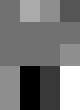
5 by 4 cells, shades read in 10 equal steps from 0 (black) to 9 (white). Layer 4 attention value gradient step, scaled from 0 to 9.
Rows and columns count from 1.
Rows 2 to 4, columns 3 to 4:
4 4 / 4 5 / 2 9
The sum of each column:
22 14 17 30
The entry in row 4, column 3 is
2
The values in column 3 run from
2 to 5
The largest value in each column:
5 6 5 9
